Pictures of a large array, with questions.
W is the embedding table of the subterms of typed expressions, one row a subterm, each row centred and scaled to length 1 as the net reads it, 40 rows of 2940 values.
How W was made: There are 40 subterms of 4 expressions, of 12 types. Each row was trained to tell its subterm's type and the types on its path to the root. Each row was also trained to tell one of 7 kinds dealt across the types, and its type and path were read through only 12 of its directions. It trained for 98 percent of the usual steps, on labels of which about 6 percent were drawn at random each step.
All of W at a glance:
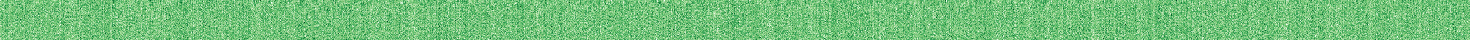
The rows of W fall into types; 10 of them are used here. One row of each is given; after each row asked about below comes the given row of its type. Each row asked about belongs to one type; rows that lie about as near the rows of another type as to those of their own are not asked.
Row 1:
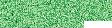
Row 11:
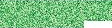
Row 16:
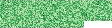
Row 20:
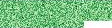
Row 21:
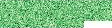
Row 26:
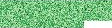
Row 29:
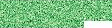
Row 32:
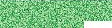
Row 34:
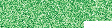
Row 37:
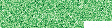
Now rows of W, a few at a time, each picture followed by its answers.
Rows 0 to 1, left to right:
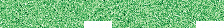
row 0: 34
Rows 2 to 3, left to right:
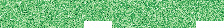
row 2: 21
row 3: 32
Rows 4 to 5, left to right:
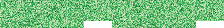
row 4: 29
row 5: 29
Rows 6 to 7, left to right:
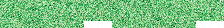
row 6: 26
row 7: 11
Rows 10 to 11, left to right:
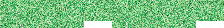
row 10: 32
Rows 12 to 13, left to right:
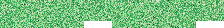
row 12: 37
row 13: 16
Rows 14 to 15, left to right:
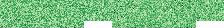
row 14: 16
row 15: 29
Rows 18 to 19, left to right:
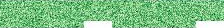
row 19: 11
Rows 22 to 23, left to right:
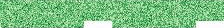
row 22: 29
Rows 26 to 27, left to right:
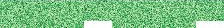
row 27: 37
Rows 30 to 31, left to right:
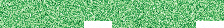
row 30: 16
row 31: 26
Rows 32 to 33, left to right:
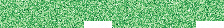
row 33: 32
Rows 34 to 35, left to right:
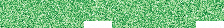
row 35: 11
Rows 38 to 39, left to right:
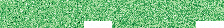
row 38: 34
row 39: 11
